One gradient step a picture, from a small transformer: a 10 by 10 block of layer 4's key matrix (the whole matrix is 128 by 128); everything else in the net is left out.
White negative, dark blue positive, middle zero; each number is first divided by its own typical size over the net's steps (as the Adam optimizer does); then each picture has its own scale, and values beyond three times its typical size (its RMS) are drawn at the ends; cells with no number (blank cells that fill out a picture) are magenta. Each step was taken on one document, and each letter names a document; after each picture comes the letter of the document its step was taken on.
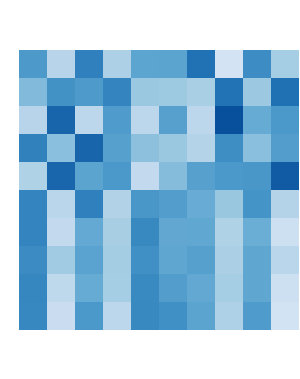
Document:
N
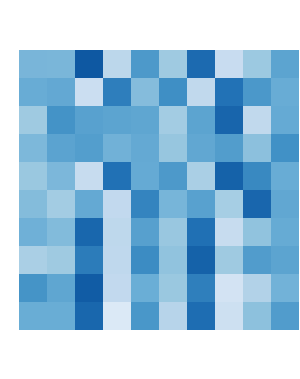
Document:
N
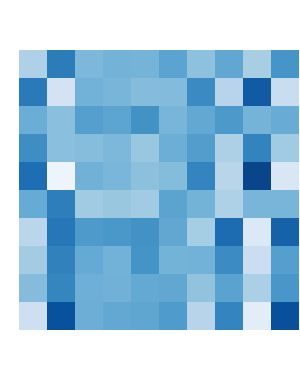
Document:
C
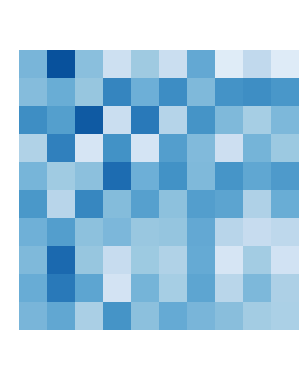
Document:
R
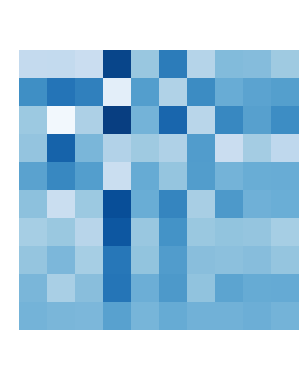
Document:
R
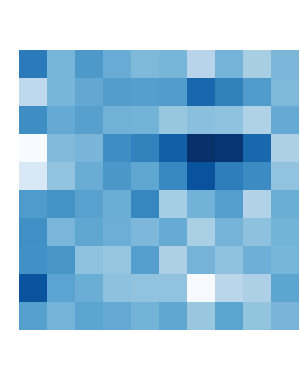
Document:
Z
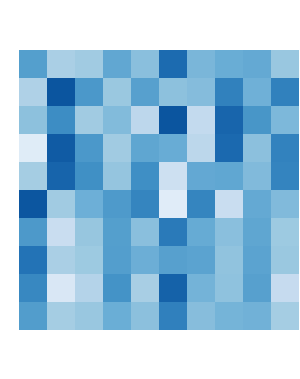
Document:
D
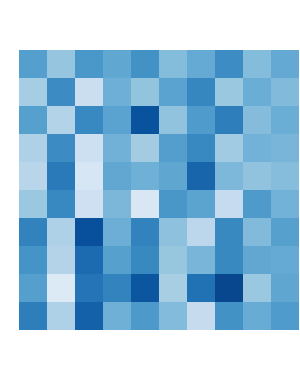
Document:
C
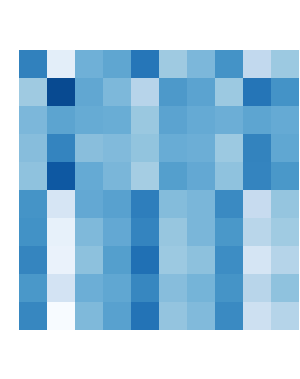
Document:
D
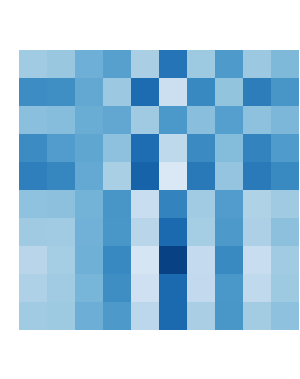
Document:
Z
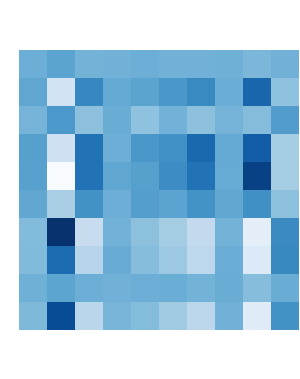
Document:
C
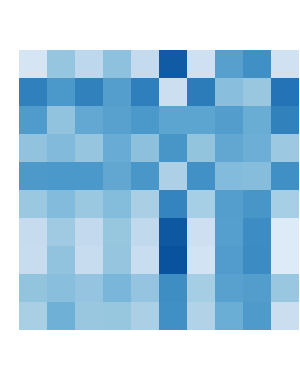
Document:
R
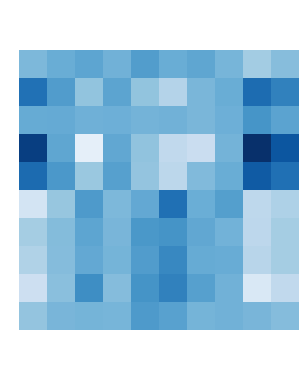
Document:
Z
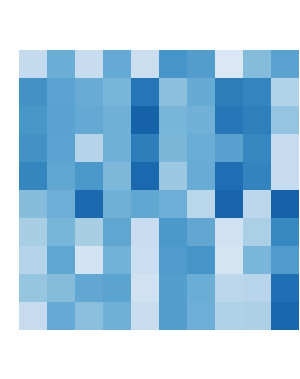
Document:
N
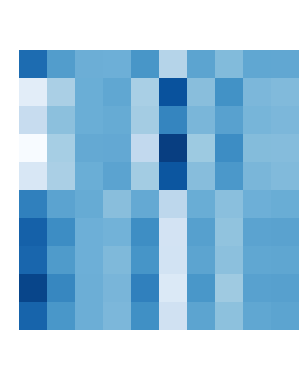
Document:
Z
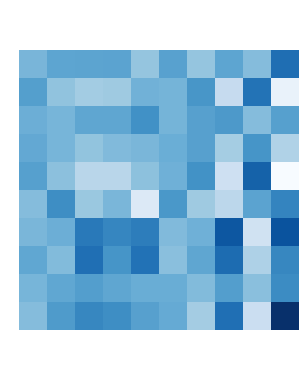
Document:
C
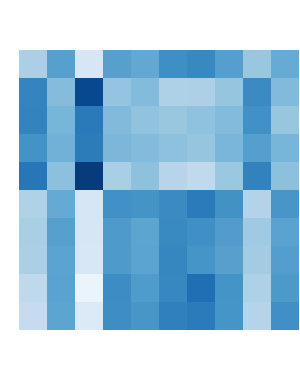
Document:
N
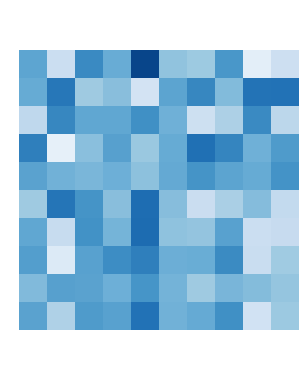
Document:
R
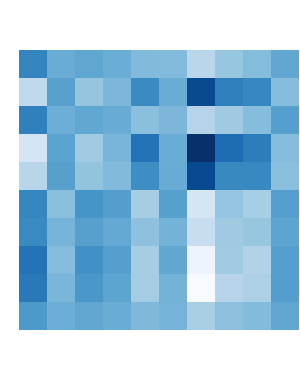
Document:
Z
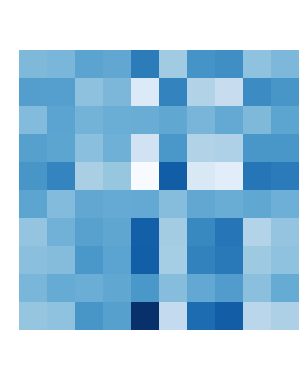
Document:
C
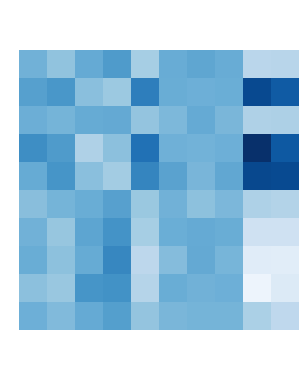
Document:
D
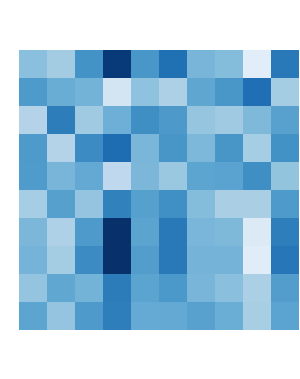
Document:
R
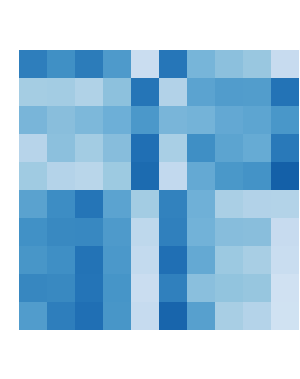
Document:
N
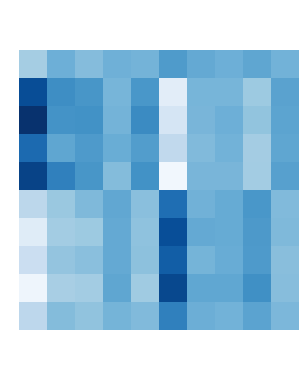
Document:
D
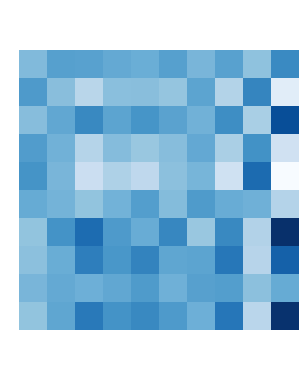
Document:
C
